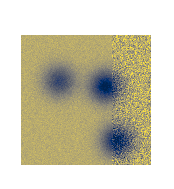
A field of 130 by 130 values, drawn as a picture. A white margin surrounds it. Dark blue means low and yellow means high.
Most values sit high, with a long tail of low ones. Neither half mirrors the other. A vertical seam about 70% of the way across splits the table, and the left part is calmer. There are three dips.
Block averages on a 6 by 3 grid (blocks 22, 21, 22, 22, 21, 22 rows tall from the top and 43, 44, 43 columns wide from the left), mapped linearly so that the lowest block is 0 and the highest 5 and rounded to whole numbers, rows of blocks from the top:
5 5 5 | 3 3 4 | 2 0 2 | 5 4 4 | 5 4 1 | 5 4 2
